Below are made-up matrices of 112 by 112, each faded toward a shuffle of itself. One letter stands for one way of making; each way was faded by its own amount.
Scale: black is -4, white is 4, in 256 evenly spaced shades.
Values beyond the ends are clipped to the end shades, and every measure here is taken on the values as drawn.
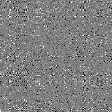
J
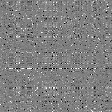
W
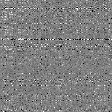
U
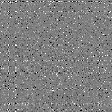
J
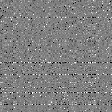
W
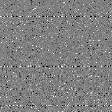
J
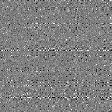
U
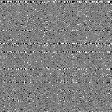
U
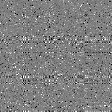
J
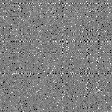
J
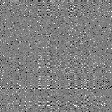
W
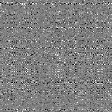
U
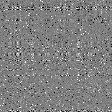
J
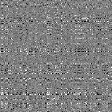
U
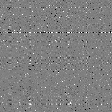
W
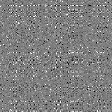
W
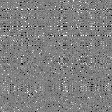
W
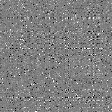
J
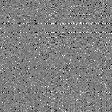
J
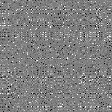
W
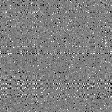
W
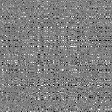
U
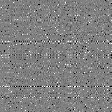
W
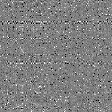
J
